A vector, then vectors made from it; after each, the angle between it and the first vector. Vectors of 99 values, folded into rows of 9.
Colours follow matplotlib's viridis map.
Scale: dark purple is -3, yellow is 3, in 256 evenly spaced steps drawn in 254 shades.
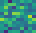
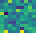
partly opposed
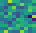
nearly opposite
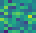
nearly parallel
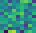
partly aligned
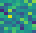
partly opposed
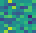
nearly opposite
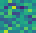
nearly opposite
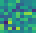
orthogonal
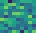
nearly parallel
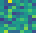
nearly opposite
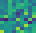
partly opposed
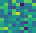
partly aligned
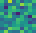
nearly opposite
